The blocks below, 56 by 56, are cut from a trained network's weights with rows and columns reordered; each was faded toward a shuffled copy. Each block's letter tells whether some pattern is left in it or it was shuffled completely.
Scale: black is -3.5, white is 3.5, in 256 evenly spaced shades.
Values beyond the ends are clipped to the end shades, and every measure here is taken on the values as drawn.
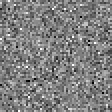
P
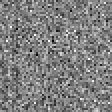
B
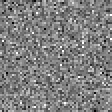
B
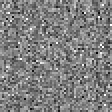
B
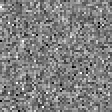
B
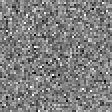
P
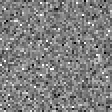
P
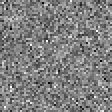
P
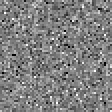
P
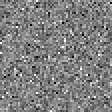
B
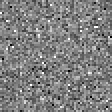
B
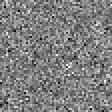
P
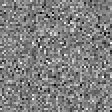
B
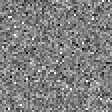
P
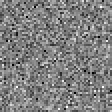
P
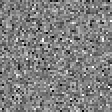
B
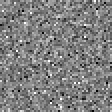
P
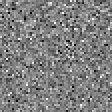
B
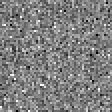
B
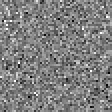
P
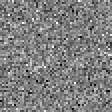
P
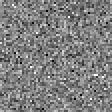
P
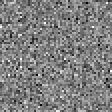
P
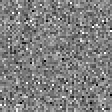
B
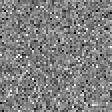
B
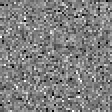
B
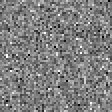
P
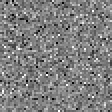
P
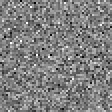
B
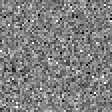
P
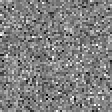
P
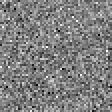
P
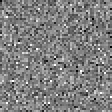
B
